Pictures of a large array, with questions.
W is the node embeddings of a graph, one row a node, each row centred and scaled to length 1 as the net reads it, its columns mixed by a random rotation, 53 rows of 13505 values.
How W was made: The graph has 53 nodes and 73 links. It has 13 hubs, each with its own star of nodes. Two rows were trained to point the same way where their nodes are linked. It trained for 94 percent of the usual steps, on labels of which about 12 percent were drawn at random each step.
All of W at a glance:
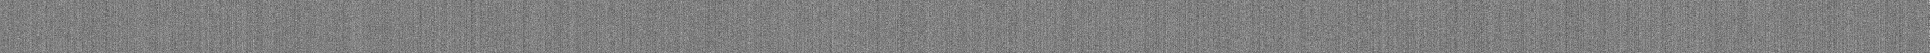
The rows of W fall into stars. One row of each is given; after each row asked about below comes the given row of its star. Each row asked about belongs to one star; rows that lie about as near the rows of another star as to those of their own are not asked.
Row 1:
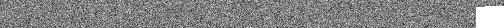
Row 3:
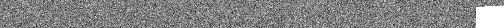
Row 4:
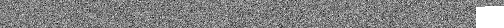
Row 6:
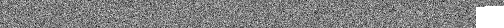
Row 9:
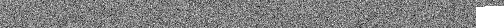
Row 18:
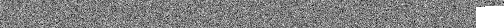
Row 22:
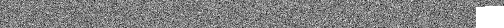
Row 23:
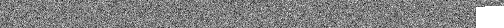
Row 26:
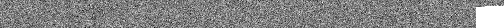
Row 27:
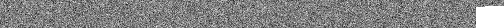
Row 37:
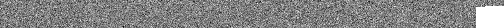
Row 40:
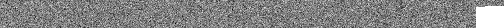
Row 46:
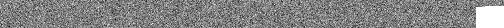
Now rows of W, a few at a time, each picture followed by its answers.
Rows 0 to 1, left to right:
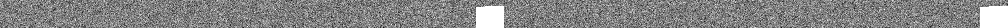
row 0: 27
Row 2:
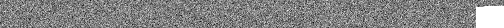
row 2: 1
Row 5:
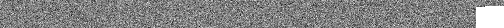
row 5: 23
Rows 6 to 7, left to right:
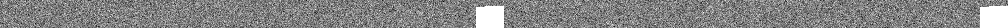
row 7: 46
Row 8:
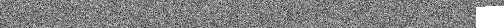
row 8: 46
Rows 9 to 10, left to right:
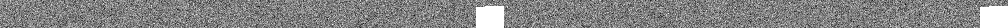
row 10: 9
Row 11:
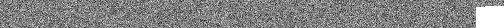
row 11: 18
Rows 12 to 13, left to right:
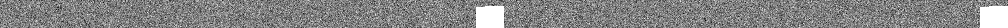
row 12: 4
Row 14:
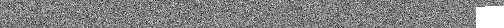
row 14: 6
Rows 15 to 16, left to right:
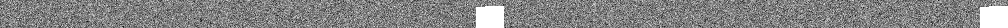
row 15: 37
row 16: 37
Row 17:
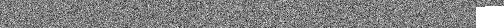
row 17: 6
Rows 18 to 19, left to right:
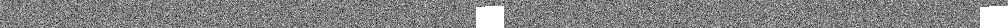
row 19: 23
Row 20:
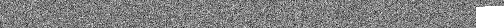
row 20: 26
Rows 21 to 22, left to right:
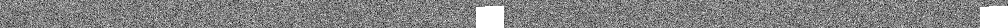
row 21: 46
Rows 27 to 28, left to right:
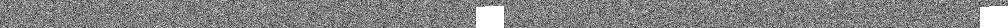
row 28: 1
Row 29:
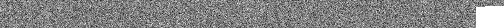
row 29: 27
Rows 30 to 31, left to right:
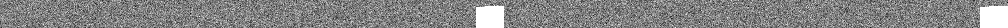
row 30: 26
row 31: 18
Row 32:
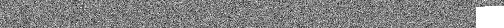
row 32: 3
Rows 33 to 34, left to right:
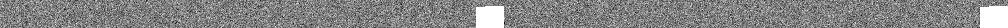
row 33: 9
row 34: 27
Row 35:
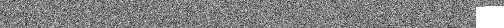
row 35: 9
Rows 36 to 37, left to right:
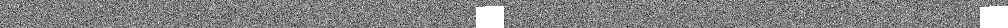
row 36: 22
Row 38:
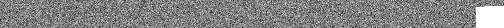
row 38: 22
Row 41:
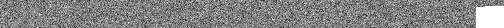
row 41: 4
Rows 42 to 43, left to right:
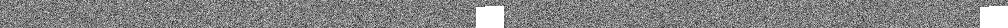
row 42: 23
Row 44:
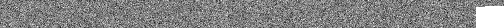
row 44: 4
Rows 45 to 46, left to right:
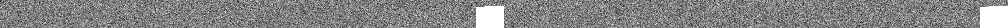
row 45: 46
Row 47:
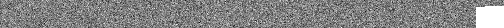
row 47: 6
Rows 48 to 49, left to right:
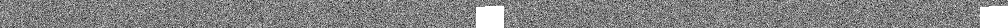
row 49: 40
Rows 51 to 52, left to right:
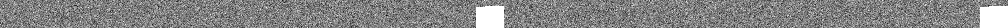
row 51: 3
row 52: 9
